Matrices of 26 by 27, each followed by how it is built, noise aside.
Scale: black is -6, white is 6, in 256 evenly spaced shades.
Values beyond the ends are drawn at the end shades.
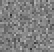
noise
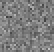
noise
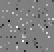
sparse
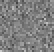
noise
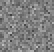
noise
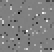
sparse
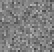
noise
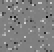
sparse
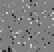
sparse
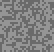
noise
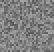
noise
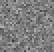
noise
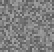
noise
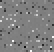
sparse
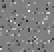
sparse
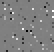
sparse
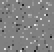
sparse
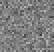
noise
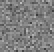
noise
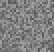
noise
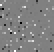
sparse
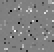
sparse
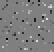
sparse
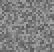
noise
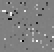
sparse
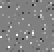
sparse
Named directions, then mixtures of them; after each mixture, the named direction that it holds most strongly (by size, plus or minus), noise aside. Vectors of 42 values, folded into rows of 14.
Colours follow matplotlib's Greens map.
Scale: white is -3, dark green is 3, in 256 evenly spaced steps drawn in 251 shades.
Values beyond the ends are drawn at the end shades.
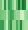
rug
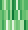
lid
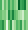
rug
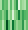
lid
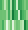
lid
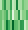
lid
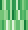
lid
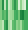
rug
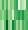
rug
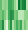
rug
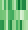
rug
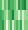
rug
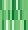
lid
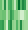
rug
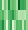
rug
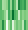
lid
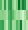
rug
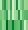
lid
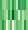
lid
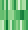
rug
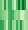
rug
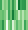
lid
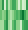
rug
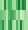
rug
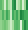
rug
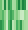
rug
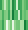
lid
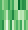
rug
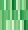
lid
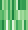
lid
